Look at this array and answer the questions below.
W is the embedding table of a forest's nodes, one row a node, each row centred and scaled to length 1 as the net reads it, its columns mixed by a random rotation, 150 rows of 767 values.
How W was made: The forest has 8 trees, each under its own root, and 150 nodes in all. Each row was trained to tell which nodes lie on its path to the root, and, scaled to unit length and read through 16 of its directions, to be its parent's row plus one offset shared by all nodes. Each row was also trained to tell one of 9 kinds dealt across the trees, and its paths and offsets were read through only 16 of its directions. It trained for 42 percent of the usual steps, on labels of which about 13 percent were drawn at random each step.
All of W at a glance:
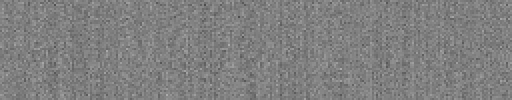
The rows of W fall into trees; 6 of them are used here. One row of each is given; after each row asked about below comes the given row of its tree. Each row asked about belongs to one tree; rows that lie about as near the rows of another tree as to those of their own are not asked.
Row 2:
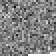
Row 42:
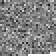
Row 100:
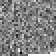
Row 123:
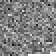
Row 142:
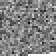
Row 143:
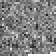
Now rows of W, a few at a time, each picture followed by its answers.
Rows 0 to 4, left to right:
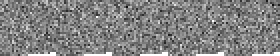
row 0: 143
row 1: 100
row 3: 123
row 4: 123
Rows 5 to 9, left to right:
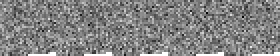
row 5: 2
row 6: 142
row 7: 100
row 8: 143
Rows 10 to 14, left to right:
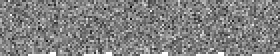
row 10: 123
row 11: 142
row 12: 142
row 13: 143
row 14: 143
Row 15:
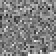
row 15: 142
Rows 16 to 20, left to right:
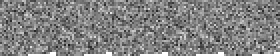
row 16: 42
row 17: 143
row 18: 142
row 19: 143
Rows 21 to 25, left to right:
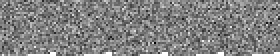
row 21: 100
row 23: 142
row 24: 42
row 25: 100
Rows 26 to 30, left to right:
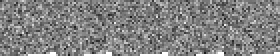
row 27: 100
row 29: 123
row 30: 100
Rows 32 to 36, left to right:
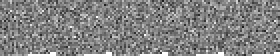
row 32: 143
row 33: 123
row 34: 143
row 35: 143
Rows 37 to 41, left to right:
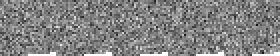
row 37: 100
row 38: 123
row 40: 142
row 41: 142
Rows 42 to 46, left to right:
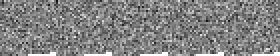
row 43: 123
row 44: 142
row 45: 142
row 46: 2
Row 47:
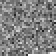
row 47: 2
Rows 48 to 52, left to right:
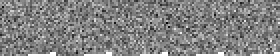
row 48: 143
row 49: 100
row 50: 123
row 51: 142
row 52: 142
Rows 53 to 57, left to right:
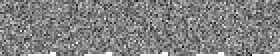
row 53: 123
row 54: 2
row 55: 123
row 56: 100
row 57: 2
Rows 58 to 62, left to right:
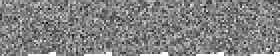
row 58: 42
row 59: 100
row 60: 2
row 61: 143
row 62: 123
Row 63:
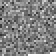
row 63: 143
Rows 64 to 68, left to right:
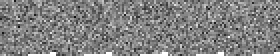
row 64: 100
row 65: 143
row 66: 123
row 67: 123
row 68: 143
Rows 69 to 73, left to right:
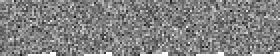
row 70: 143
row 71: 142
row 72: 2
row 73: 42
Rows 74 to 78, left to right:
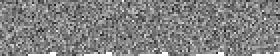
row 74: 2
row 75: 123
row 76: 142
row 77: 100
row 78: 100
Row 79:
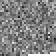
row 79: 143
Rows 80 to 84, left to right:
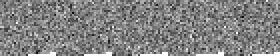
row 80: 123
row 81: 2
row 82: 2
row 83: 100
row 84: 2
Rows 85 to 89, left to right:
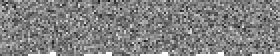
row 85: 2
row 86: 100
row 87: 2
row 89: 142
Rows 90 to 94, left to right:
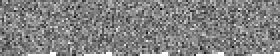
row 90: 100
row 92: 142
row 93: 143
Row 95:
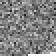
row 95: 100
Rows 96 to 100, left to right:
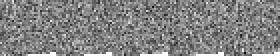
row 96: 100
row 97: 100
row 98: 100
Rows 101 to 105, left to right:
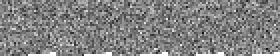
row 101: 100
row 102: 2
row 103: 2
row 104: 142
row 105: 142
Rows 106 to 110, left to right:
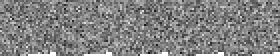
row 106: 123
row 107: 100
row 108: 42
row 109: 142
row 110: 2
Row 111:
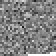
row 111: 42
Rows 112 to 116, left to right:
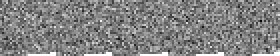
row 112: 100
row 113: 123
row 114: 143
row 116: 142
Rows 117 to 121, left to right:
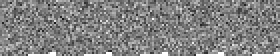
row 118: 143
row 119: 100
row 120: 142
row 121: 42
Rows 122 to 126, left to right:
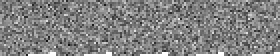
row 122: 123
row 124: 142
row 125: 123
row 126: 42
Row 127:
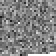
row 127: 142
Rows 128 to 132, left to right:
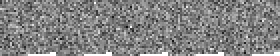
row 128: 143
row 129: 100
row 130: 142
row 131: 123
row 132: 100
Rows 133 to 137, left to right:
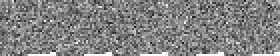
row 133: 100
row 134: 2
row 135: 142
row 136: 123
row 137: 142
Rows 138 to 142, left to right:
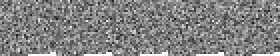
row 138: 100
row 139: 100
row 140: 142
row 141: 143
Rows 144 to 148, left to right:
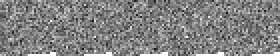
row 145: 143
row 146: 142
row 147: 123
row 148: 142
